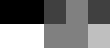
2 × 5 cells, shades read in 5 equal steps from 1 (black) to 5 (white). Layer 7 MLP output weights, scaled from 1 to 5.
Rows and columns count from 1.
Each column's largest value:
5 5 3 3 4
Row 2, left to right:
5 5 3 3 4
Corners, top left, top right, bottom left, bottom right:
1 2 5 4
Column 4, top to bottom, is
3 3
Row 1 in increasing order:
1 1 2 2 3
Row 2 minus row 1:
4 4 1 0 2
